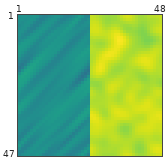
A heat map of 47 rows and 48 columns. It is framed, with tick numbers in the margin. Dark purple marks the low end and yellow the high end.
It is made of 1 by 2 panels. Panel 1,1: middling, slanting up to the right, faint in contrast. Panel 1,2: very high, blotchy, faint in contrast.
